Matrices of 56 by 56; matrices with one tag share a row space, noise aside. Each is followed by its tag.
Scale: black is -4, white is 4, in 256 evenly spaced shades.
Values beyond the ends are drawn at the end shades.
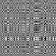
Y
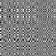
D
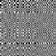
D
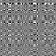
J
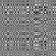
Y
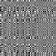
D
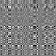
J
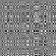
Y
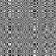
J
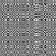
Y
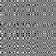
D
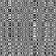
J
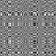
J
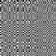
D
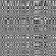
Y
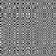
D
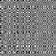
D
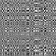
Y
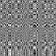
J
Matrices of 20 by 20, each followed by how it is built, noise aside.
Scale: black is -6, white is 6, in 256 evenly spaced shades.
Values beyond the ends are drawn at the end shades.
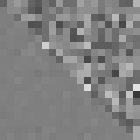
upper triangular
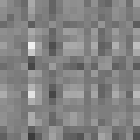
low rank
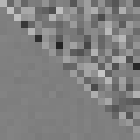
upper triangular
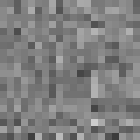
low rank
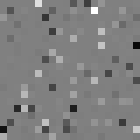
sparse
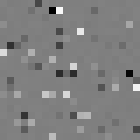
sparse
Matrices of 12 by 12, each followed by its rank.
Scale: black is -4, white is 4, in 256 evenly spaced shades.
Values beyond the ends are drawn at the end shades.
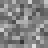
full rank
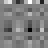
one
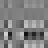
one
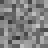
full rank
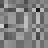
two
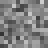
full rank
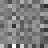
two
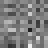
two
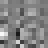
two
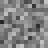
full rank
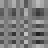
one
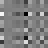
one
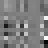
two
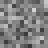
full rank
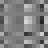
one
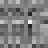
two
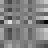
one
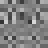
two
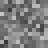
full rank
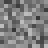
full rank
